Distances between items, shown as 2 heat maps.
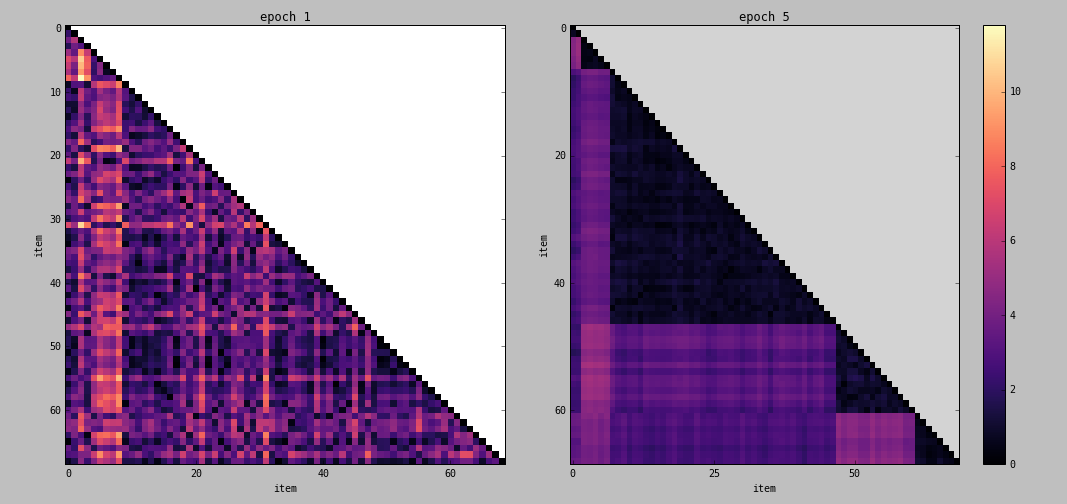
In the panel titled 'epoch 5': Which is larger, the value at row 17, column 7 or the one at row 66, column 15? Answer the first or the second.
the second
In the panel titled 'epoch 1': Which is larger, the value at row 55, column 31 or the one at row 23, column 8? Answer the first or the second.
the first
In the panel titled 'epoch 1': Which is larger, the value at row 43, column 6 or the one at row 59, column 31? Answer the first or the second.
the second
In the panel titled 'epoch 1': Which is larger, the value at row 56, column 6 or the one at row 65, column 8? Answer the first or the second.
the second
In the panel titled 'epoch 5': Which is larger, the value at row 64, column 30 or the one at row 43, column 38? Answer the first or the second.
the first
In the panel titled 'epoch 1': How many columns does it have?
69
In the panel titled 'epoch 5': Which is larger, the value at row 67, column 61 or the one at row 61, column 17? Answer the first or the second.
the second
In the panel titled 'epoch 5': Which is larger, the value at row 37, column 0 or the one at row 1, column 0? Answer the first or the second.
the first
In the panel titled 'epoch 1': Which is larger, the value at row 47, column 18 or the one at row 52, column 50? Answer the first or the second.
the first
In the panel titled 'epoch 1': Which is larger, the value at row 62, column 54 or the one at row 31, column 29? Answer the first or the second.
the second
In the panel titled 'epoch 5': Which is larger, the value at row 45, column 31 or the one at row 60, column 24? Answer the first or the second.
the second
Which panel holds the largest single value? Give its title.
epoch 1
